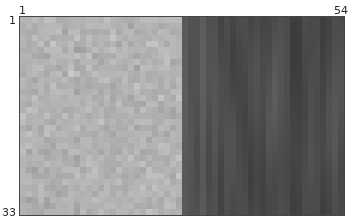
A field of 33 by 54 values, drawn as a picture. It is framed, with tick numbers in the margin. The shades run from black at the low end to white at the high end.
It is made of 1 by 2 panels. Panel 1,1: high, fine-grained, faint in contrast. Panel 1,2: low, streaked downward, faint in contrast.
